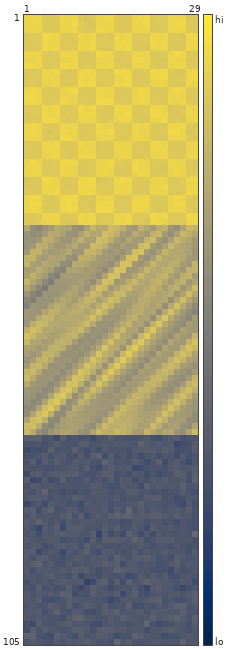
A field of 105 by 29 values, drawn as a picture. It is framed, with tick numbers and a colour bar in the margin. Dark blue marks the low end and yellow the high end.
The table splits into 3 rows of 1 panel. Panel 1,1: very high, checkered, faint in contrast. Panel 2,1: high, slanting up to the right. Panel 3,1: low, fine-grained, faint in contrast.
